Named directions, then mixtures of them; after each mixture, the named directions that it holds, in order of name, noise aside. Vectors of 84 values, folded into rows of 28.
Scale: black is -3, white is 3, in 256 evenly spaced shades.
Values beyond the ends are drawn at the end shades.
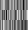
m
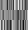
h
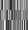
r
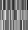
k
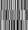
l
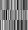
l, m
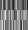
k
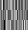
m, r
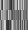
h, r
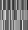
k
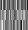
k, l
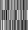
m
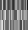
k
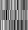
l, m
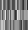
k, m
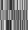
h, r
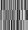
l, m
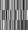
m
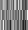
h, m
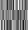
h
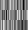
m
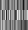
k, m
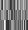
r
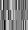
r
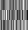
m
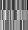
k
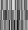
k, l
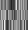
k, r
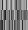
k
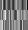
k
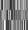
r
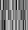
l, r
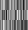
m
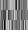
k, r
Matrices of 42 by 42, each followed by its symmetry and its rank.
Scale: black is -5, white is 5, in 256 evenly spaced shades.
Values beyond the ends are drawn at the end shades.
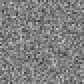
antisymmetric, full rank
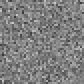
antisymmetric, full rank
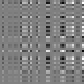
neither, rank one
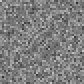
symmetric, full rank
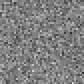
antisymmetric, full rank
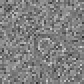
symmetric, full rank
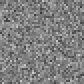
neither, full rank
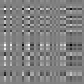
neither, rank one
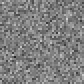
neither, full rank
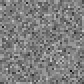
symmetric, full rank
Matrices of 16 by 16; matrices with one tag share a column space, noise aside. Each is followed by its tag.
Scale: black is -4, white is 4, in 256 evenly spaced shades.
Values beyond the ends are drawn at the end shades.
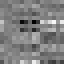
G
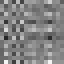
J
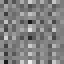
J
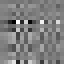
G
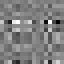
G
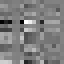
G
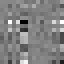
G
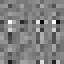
G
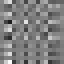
J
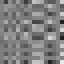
J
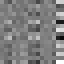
J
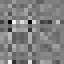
G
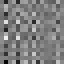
J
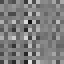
J
